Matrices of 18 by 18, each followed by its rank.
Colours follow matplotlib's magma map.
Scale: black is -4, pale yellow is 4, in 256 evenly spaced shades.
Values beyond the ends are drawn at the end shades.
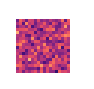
full rank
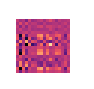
two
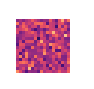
full rank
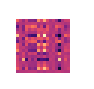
two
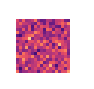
full rank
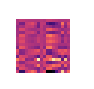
two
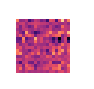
three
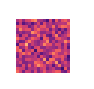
full rank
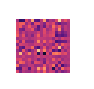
three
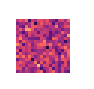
full rank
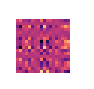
two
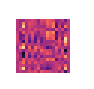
three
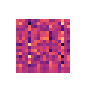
three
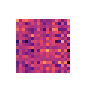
three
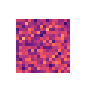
full rank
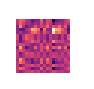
two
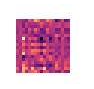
three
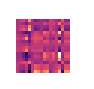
two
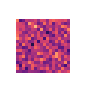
full rank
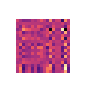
two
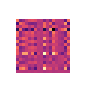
two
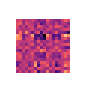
three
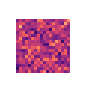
full rank
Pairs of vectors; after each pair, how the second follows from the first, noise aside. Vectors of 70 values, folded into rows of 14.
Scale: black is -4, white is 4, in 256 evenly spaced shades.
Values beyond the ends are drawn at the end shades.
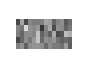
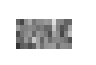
shuffled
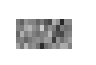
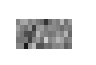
reversed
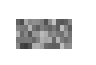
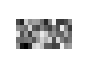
scaled up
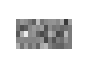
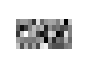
scaled up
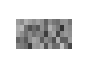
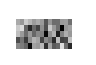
scaled up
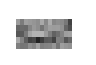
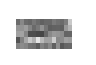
negated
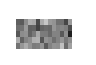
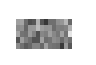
negated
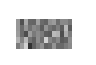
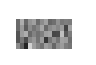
negated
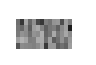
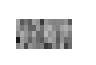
reversed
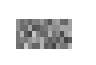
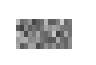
reversed
